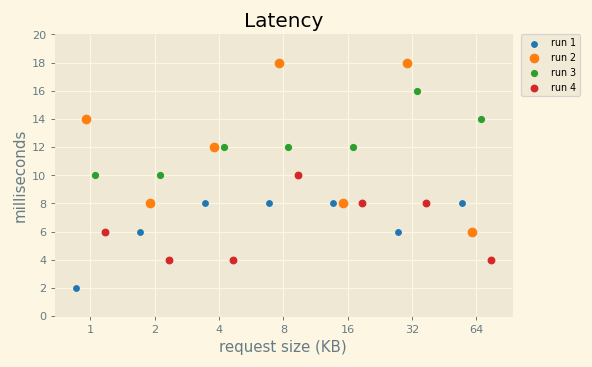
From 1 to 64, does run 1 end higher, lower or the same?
higher
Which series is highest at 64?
run 3
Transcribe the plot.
Title: Latency
x-axis: request size (KB), ticks 1 2 4 8 16 32 64
y-axis: milliseconds, ticks 0 2 4 6 8 10 12 14 16 18 20
Legend: run 1, run 2, run 3, run 4
Values:
run 1: 2 6 8 8 8 6 8
run 2: 14 8 12 18 8 18 6
run 3: 10 10 12 12 12 16 14
run 4: 6 4 4 10 8 8 4
